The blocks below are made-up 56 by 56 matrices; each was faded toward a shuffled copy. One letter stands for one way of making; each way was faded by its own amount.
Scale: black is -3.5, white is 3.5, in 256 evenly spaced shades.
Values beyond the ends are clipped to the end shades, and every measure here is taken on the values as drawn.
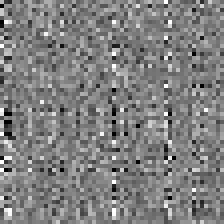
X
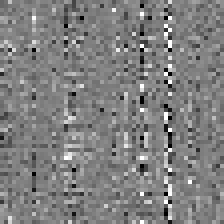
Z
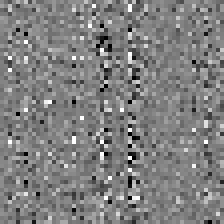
Z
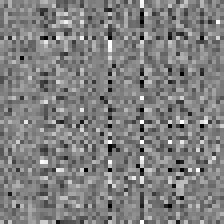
X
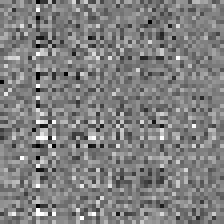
X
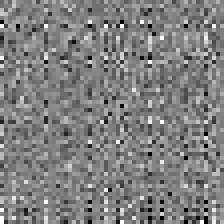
X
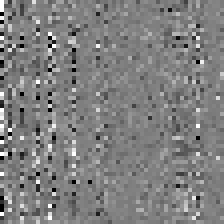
Z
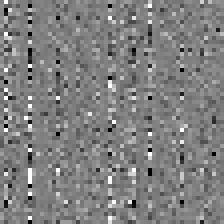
Z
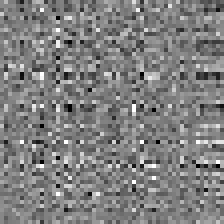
X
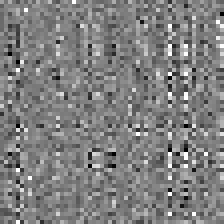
X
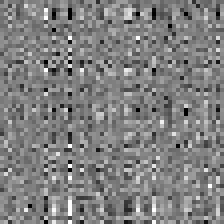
X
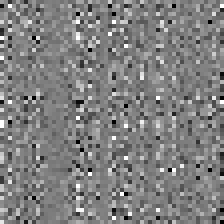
Z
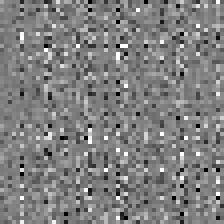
Z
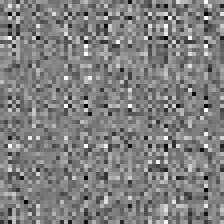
X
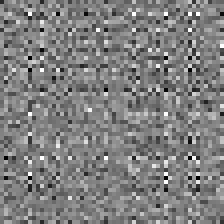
X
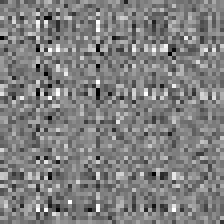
X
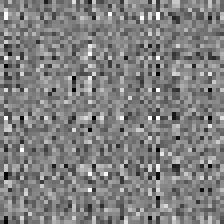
X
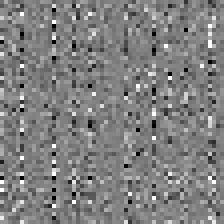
Z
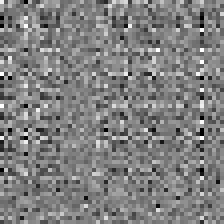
X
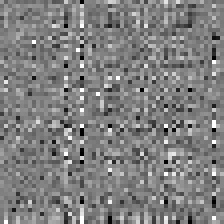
X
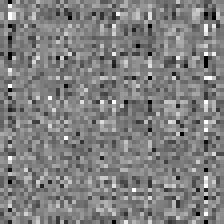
X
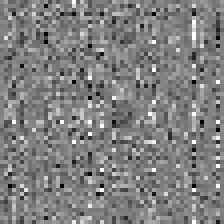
Z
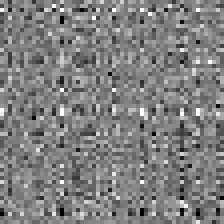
X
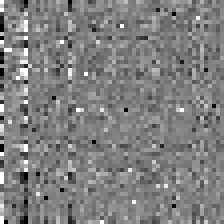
X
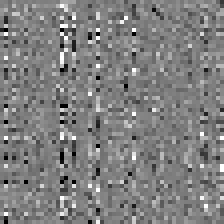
Z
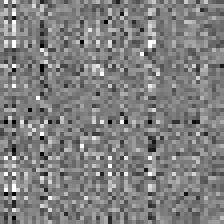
X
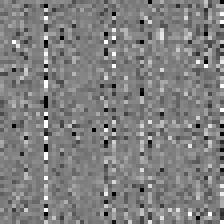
Z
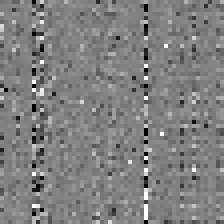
Z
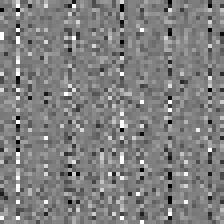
Z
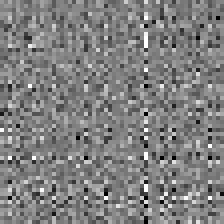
X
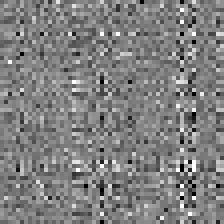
X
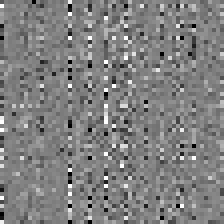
Z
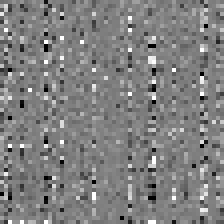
Z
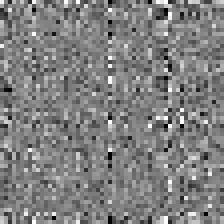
X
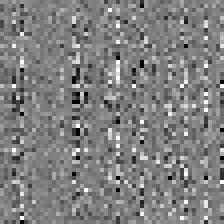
Z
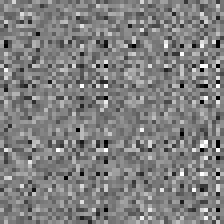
X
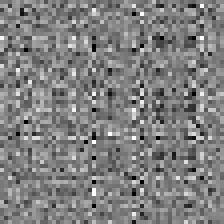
X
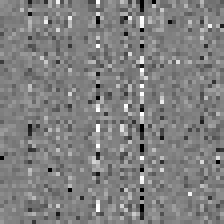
Z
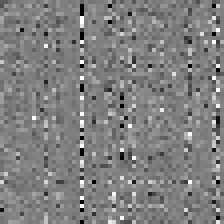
Z
